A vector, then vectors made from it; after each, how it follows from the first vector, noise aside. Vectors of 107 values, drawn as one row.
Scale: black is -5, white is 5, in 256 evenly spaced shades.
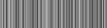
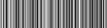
scaled up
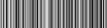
scaled up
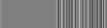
partly zeroed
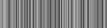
wrapped around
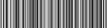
scaled up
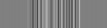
partly zeroed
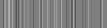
partly zeroed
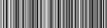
scaled up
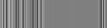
partly zeroed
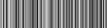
scaled up
